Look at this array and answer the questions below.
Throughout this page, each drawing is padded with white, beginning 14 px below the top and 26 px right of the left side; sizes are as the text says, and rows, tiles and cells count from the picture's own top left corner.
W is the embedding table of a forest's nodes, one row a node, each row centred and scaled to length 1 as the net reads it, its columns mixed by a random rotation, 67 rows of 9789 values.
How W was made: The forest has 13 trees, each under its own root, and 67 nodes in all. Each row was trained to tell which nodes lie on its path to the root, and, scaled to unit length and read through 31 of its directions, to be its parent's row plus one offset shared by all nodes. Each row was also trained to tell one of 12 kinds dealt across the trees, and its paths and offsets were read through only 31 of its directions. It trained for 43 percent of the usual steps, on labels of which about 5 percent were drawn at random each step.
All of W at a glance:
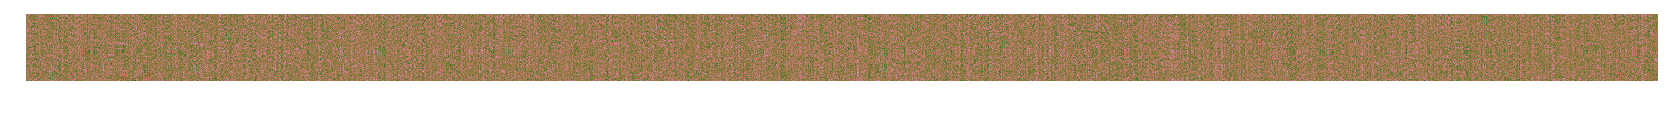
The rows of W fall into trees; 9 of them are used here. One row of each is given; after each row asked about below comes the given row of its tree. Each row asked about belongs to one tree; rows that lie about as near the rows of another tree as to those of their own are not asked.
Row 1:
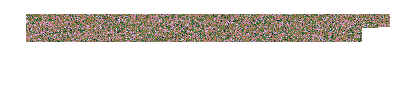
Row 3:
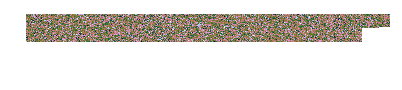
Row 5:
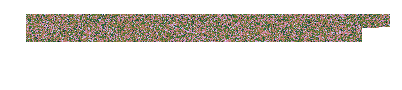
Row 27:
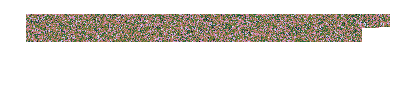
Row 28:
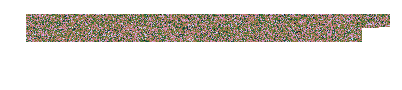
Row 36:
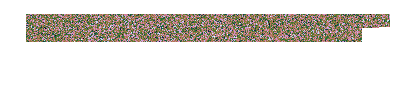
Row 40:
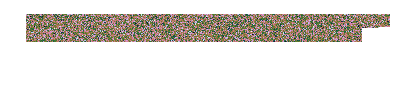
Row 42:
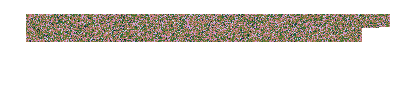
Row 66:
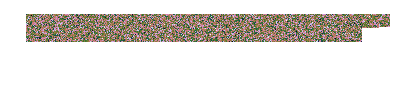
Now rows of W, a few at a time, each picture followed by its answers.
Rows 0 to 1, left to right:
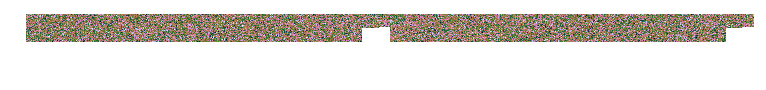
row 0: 28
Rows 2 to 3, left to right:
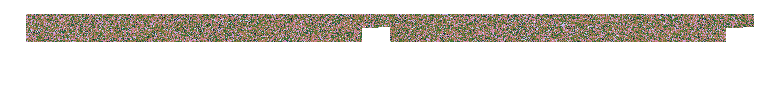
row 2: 1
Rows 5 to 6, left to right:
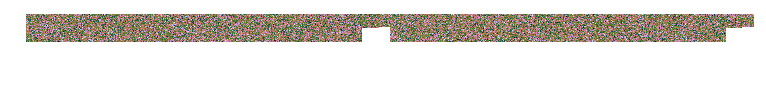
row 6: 1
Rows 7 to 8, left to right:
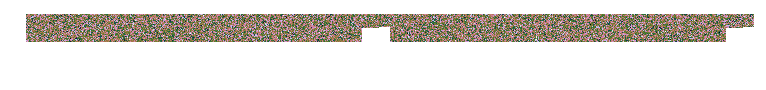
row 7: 42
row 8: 27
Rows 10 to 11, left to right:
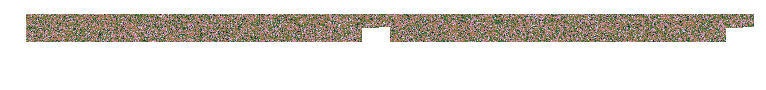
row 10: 28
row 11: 5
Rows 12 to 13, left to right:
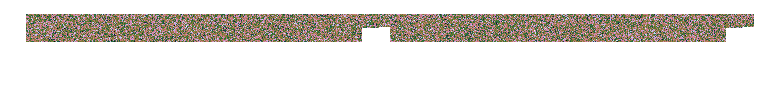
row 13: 66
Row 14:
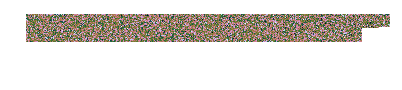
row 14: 42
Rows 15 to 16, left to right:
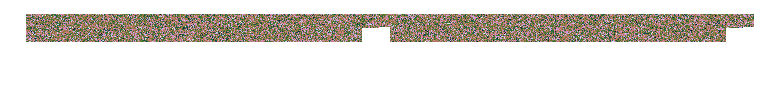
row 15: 28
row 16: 27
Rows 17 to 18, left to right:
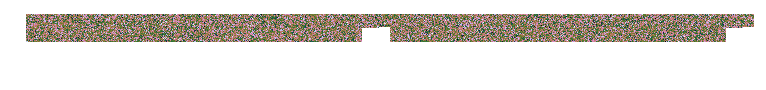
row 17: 3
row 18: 1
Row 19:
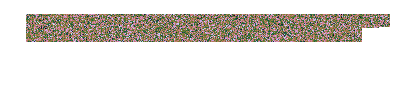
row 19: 36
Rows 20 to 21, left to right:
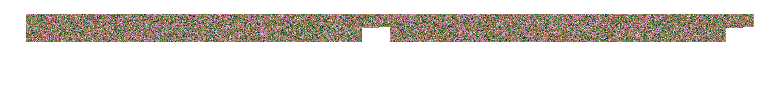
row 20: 5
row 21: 42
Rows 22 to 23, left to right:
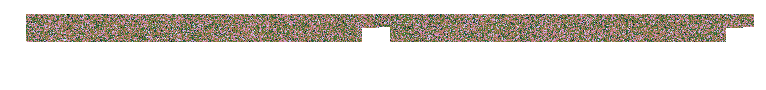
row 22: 3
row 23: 36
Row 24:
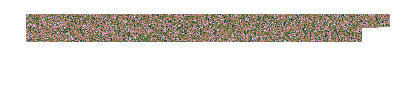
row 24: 1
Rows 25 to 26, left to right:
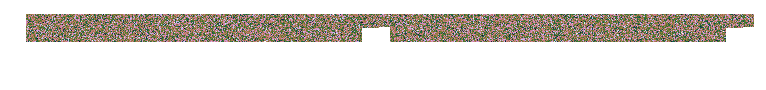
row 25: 5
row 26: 3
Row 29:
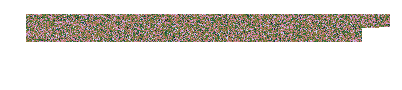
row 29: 40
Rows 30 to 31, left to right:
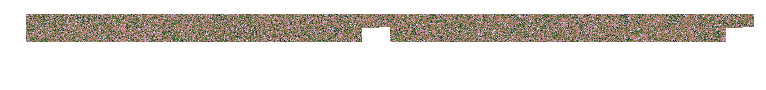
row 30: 40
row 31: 3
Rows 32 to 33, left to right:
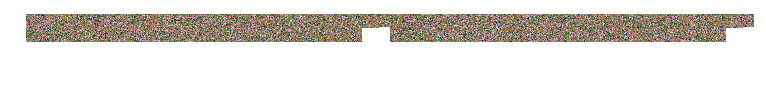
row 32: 5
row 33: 36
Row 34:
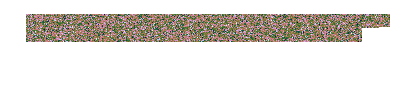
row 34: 28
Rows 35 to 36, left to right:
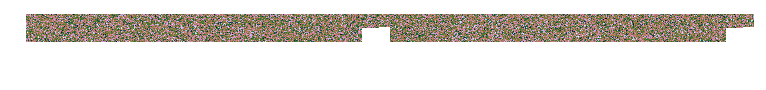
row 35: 5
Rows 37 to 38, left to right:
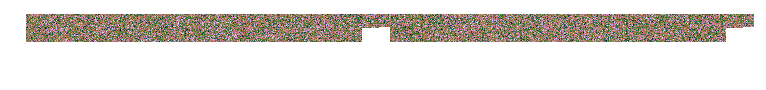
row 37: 36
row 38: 36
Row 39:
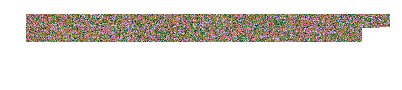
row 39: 36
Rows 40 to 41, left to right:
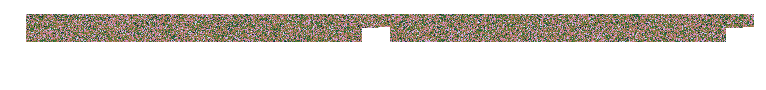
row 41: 5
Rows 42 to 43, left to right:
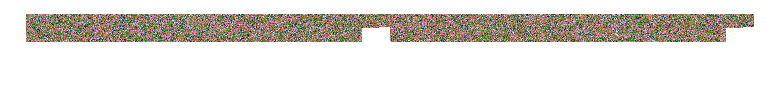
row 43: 3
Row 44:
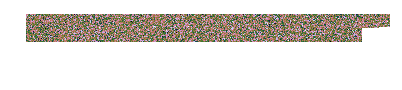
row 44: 36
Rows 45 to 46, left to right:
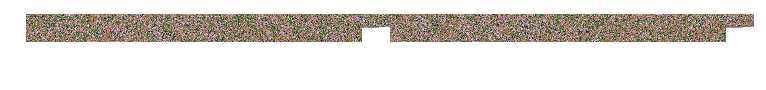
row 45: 40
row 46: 1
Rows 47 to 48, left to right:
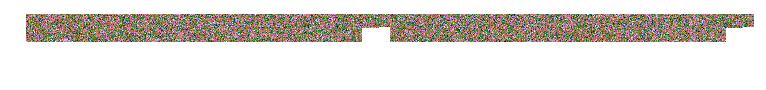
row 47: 3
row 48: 66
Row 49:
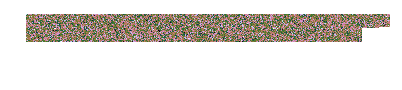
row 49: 28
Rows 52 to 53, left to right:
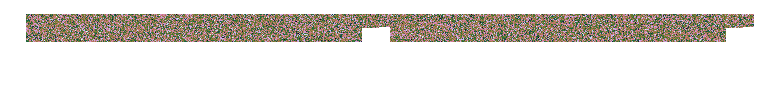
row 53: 40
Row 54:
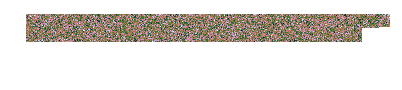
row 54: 5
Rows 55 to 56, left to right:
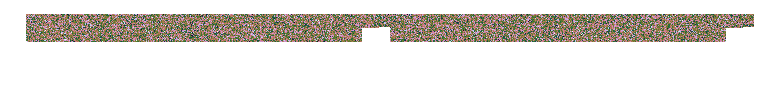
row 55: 3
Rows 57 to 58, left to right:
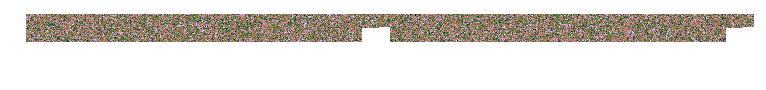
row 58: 5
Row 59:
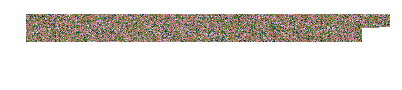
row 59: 40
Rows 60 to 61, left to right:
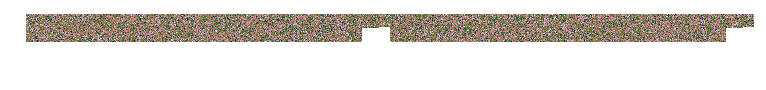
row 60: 27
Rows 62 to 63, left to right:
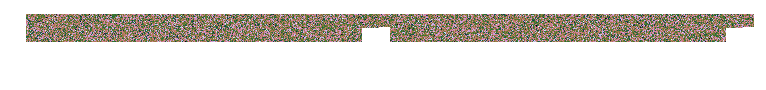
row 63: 36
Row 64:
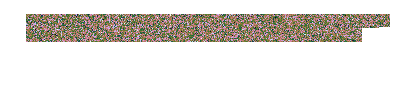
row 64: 3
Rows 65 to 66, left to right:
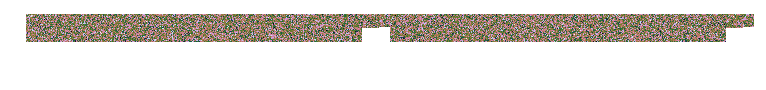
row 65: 27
